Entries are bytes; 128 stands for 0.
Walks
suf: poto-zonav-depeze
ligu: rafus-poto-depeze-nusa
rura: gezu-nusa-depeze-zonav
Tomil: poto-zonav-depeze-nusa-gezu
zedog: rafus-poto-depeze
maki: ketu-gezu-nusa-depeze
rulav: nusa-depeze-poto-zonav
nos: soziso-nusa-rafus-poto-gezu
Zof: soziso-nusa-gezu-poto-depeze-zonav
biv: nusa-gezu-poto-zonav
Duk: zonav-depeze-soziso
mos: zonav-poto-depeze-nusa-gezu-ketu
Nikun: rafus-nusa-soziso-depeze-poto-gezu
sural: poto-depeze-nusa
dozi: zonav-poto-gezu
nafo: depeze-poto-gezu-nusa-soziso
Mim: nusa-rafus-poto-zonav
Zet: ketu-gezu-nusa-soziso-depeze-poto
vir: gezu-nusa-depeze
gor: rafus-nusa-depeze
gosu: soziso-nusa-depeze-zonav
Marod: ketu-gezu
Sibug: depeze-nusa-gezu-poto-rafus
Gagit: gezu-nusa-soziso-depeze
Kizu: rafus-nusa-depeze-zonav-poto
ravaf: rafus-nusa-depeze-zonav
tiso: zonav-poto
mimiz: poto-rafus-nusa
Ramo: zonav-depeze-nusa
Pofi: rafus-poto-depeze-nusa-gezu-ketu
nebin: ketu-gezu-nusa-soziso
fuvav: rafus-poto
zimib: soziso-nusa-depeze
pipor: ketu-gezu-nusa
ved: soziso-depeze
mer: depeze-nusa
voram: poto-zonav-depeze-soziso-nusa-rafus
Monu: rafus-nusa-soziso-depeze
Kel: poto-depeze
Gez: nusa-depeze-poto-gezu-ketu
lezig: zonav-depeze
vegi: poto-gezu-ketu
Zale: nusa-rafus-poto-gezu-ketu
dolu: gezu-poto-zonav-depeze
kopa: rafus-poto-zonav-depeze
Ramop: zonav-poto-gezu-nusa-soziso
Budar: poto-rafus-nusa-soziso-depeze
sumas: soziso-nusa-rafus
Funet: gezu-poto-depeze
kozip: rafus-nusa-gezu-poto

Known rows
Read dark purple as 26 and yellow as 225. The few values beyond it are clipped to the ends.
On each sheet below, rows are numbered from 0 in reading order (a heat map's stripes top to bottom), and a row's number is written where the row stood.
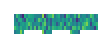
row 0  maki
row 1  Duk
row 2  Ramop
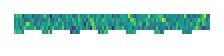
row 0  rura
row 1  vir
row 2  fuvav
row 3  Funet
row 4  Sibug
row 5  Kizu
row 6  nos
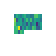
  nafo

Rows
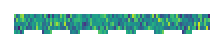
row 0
kopa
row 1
Zale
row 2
zedog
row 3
Tomil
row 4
suf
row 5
Pofi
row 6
Marod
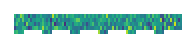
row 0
dolu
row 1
zimib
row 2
ligu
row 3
voram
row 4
Zof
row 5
Monu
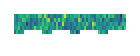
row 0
sural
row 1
Nikun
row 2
Mim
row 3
Ramo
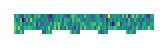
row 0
Gagit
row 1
pipor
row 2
ravaf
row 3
ved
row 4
lezig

